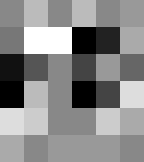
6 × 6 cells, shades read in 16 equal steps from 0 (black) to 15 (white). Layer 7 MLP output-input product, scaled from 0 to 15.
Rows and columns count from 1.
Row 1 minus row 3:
7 6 0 7 -1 3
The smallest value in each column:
0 5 8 0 2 6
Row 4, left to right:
0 11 8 0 4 13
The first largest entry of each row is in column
2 2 5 6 1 1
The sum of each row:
55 49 33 36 63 53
